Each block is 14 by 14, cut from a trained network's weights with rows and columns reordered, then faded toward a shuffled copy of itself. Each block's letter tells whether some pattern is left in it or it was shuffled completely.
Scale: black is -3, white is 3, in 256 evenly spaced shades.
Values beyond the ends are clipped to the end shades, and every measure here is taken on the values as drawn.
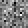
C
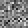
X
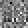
X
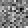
X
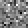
C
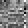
X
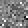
C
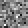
C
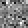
C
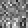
X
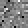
C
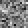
C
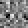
X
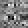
X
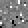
C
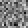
X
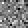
C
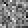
C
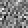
C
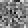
C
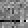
X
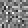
X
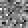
C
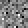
C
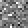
C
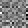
X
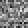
X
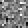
C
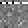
X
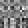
X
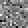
C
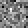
C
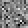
C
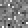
C
